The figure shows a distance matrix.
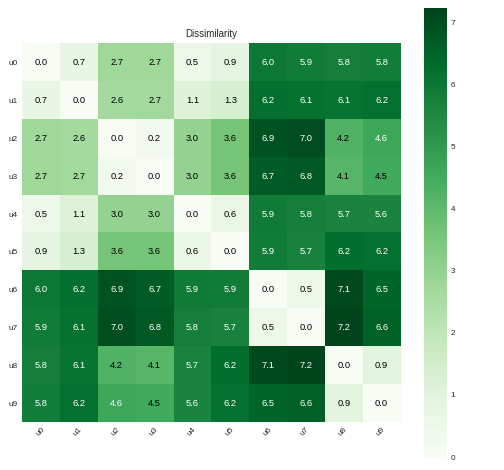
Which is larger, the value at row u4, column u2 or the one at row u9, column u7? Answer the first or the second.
the second
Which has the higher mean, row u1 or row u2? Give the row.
u2
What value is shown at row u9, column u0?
5.8
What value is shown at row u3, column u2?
0.2
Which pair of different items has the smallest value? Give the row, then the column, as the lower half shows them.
u3, u2
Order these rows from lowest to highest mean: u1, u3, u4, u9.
u4, u1, u3, u9
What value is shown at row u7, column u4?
5.8
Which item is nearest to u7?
u6
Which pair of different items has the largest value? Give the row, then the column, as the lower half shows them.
u8, u7
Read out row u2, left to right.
2.7 2.6 0.0 0.2 3.0 3.6 6.9 7.0 4.2 4.6
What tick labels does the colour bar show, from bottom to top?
0, 1, 2, 3, 4, 5, 6, 7
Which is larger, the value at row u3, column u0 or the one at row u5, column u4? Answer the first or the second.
the first
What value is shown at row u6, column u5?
5.9
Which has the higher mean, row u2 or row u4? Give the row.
u2
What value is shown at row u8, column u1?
6.1
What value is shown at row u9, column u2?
4.6
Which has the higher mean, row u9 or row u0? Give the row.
u9
